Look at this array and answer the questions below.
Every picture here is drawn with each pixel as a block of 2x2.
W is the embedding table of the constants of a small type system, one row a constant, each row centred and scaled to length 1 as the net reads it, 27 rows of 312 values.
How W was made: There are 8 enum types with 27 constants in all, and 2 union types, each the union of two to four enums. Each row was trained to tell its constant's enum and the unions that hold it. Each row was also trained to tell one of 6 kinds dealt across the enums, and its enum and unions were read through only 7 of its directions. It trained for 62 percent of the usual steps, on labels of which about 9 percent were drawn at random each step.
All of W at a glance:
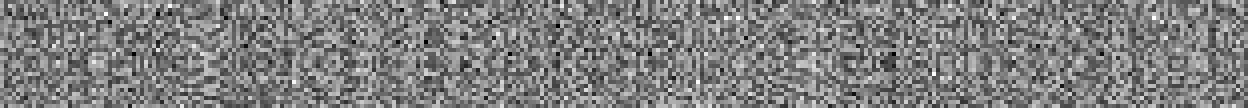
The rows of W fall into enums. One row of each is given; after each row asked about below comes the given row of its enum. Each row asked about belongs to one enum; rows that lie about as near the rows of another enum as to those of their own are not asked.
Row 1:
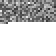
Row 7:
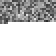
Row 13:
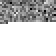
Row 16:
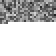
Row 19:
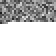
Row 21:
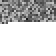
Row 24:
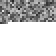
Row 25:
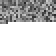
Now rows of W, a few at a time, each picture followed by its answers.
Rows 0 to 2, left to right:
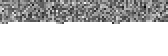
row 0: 21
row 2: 19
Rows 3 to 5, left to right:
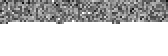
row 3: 19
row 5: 16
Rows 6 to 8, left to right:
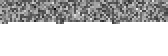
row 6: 13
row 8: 16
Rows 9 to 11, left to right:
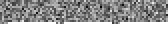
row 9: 21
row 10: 7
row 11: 16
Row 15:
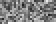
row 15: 16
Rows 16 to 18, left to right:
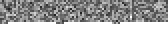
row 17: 21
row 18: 25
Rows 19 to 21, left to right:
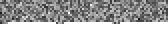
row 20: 19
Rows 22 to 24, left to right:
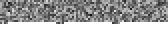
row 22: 7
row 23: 21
